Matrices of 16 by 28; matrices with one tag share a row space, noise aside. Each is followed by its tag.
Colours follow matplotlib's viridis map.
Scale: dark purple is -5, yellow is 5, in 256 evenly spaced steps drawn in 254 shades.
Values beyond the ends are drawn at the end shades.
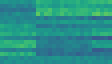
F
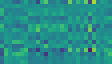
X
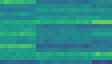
F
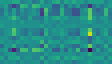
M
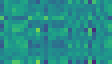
X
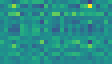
M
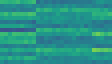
F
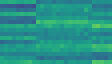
F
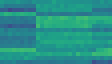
F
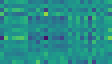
X
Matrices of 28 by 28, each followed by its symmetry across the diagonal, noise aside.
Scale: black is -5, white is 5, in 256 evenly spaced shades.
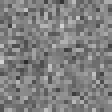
antisymmetric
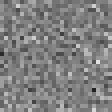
neither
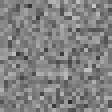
neither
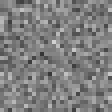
antisymmetric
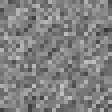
symmetric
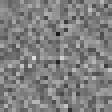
antisymmetric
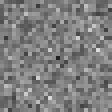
symmetric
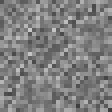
symmetric
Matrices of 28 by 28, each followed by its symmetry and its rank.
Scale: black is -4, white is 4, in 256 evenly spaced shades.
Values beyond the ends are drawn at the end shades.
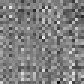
neither, rank five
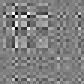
symmetric, rank two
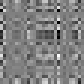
neither, rank two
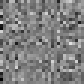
neither, rank five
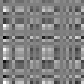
neither, rank one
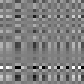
neither, rank one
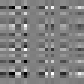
neither, rank one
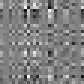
neither, rank two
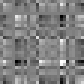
symmetric, rank two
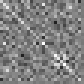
symmetric, rank five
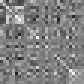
symmetric, rank five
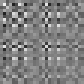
symmetric, rank two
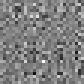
neither, rank five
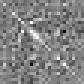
symmetric, rank five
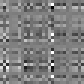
neither, rank two
